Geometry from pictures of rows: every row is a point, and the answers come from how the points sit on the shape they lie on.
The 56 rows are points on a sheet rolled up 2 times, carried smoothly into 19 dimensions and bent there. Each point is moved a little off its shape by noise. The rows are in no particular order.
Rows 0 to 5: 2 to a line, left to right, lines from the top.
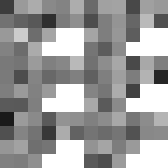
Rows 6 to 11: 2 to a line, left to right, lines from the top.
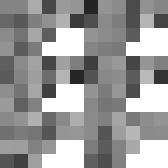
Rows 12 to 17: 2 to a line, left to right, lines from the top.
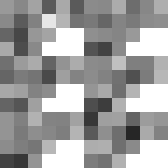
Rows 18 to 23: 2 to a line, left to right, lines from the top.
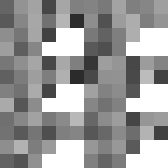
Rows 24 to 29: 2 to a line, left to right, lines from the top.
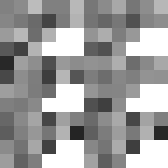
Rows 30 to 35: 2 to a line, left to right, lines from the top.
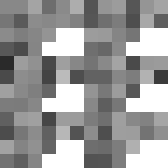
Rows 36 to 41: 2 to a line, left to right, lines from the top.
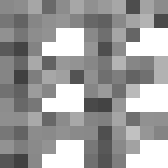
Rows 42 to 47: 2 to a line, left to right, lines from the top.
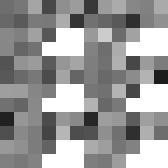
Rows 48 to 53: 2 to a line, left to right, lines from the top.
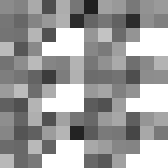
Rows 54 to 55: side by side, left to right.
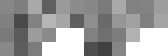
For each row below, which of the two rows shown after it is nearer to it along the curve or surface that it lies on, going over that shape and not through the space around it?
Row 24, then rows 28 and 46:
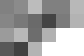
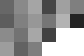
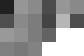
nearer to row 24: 46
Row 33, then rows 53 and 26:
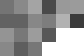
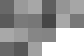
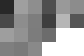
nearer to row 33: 53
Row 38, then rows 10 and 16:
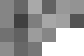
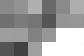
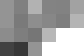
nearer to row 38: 16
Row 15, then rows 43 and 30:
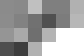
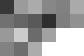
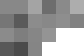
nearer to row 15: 43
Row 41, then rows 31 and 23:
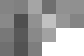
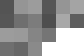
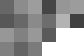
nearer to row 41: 23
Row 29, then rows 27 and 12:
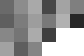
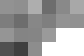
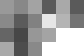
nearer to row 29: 12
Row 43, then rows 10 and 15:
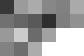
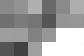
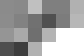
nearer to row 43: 15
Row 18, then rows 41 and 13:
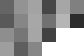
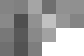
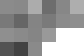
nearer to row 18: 41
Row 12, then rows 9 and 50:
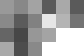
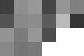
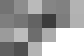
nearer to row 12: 9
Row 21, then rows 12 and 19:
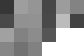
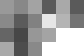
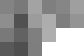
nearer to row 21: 12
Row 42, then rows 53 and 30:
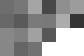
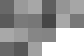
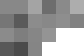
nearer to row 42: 53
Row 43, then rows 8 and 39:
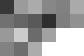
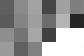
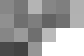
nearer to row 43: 39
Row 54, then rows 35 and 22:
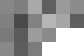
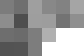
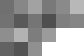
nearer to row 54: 35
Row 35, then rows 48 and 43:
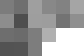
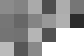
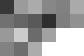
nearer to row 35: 43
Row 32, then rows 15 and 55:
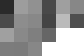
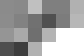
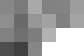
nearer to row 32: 15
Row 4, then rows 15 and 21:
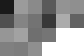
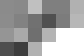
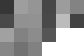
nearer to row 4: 21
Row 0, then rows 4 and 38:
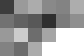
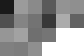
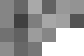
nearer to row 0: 4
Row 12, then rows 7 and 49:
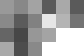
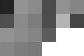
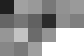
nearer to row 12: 7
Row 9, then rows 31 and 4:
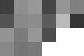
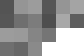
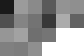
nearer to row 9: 4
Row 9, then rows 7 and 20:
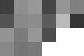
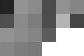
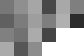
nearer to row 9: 7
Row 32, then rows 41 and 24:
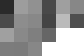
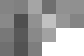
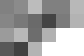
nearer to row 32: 24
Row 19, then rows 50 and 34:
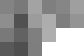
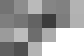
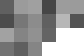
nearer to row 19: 50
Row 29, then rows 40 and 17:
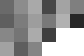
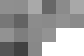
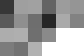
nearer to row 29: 17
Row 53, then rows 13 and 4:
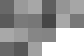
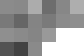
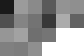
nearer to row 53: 13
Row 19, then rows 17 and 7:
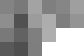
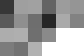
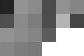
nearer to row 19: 17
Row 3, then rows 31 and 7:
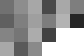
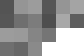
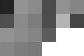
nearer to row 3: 7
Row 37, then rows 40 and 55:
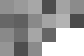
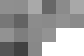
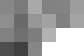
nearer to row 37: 55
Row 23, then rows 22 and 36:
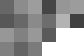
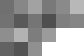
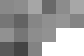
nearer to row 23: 22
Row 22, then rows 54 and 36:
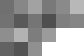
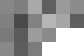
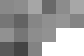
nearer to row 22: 36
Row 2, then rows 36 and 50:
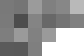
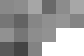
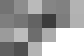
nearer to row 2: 36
